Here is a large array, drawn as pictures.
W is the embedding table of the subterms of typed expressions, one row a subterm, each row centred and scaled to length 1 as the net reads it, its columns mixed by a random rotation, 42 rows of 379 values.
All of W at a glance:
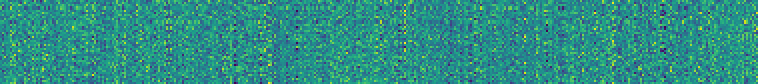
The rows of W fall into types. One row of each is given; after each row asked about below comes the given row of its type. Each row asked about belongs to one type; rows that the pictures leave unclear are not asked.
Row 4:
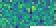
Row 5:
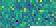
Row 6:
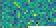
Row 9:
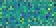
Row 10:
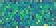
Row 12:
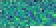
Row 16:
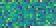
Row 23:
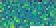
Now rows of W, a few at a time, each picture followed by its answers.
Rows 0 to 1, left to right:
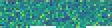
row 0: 10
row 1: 9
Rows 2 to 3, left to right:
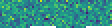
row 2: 5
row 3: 4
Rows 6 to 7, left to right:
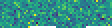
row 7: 5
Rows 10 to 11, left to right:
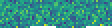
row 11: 10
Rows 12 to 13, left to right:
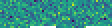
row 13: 6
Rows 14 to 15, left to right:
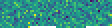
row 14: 6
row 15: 12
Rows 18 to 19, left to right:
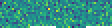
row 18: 9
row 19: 23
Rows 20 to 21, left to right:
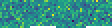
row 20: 9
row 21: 5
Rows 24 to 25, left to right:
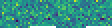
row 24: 6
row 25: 5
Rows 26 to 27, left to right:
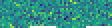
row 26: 6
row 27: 12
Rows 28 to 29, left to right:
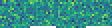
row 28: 16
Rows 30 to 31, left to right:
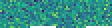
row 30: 12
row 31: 9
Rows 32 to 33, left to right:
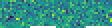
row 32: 12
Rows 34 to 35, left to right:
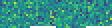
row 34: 16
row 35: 4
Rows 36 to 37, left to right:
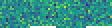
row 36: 9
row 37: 5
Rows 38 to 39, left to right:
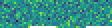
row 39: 23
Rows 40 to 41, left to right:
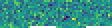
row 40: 6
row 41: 12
